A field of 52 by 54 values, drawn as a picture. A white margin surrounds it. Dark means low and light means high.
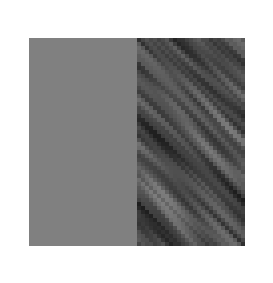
It is made of 1 by 2 panels. Panel 1,1: middling, flat. Panel 1,2: low, slanting down to the right.
